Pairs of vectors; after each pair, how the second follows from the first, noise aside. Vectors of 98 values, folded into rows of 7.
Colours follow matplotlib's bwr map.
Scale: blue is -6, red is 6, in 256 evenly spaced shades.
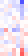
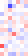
shuffled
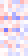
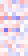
copied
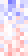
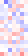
shuffled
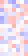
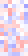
shuffled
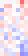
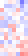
negated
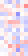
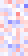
negated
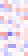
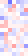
shuffled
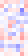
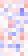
copied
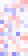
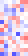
scaled up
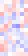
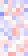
wrapped around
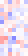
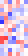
scaled up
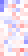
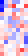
scaled up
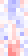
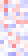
shuffled
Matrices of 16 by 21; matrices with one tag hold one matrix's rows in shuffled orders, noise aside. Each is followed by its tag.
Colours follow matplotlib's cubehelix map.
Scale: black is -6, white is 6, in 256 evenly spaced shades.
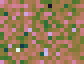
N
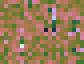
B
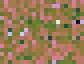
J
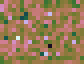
N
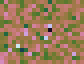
N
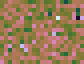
J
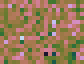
B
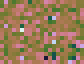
B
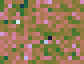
N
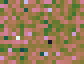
N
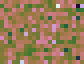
J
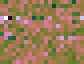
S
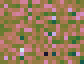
B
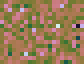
J
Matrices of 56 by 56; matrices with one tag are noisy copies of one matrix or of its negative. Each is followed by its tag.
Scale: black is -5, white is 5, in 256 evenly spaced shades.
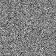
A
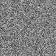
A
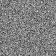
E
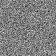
E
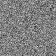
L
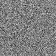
A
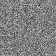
A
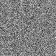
A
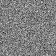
E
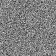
E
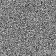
E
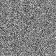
A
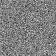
E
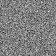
E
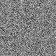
A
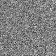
L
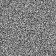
E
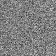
L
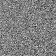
L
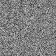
A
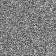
L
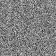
A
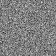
E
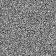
E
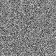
A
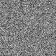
A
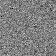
L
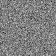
E
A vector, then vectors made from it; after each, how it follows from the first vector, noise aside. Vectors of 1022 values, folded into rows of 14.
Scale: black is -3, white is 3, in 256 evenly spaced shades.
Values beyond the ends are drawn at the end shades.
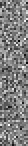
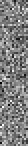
reversed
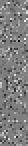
partly zeroed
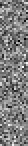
sign-scrambled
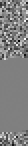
partly zeroed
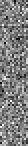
reversed
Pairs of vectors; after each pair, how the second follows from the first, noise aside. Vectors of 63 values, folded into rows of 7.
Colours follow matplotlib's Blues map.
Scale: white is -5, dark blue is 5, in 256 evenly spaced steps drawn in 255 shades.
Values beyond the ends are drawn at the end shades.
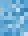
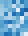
scaled up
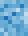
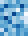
scaled up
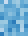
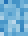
negated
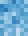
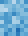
negated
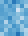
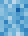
negated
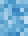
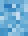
wrapped around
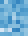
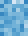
wrapped around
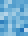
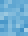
shrunk
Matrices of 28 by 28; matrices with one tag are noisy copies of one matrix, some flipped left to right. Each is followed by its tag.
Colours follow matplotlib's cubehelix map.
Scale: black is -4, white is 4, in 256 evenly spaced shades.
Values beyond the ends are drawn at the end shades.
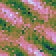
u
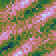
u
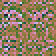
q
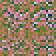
q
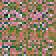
q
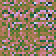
q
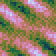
u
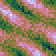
u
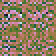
q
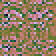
q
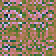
q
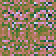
q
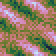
u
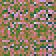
q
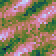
u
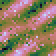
u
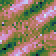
u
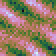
u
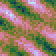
u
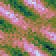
u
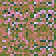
q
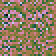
q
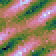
u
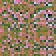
q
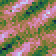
u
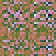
q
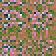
q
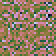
q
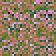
q
